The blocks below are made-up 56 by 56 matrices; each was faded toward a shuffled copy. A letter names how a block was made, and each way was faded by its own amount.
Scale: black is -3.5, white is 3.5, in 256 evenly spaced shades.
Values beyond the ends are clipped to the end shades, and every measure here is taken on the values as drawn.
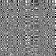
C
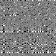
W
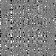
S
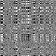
C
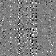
S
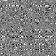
W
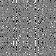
S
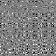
W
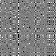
C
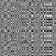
C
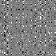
S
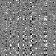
S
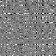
W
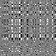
C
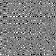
W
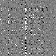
S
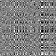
C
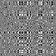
C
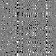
S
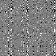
S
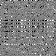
W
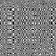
C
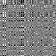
C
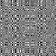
C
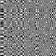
C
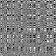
C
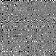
W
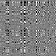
C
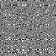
W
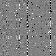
S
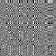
C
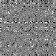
W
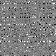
W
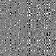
S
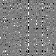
S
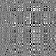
C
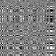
C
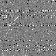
W
